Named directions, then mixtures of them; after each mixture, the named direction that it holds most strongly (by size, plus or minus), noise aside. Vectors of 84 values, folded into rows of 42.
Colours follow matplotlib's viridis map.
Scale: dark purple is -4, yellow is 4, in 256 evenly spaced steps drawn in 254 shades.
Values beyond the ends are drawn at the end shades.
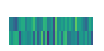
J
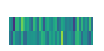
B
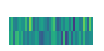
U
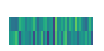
J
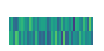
U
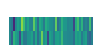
B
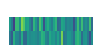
B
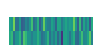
B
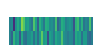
B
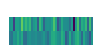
B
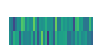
J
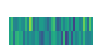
U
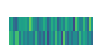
U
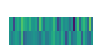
B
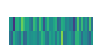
B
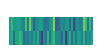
U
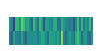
B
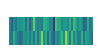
U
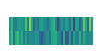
U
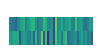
J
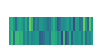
U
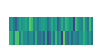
U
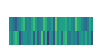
J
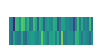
B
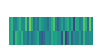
U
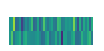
B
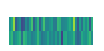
B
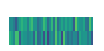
J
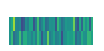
B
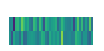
B
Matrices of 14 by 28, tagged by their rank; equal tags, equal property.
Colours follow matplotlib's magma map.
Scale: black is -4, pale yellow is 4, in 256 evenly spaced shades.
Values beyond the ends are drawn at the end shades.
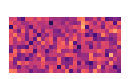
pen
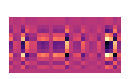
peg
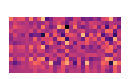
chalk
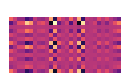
peg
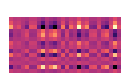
peg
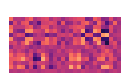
chalk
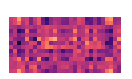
chalk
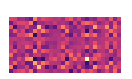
chalk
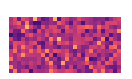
pen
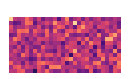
pen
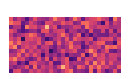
pen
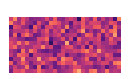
pen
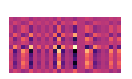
peg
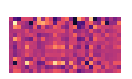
chalk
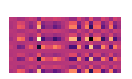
peg
